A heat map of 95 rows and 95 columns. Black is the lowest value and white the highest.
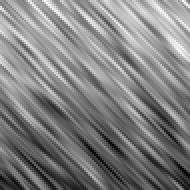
The field climbs toward the top. The top right is the ninth with the highest average. No single row or column stands out from its neighbours. There are no lone odd cells. The grain runs diagonally down to the right.
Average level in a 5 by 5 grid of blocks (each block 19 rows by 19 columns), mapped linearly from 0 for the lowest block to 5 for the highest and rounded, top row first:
4 4 4 5 5 / 4 4 4 4 4 / 3 2 2 3 2 / 1 1 1 2 1 / 0 0 1 0 0
